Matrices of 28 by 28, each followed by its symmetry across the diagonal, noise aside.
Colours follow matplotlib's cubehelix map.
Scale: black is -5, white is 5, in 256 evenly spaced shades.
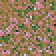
antisymmetric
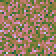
neither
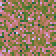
neither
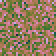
neither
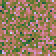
neither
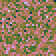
neither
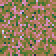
neither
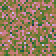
neither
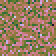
neither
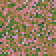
antisymmetric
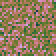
neither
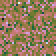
antisymmetric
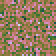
antisymmetric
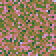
neither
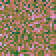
antisymmetric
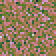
antisymmetric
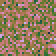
antisymmetric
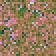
antisymmetric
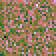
antisymmetric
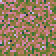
neither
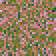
neither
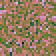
neither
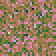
antisymmetric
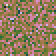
antisymmetric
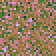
antisymmetric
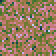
neither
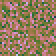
antisymmetric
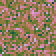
antisymmetric
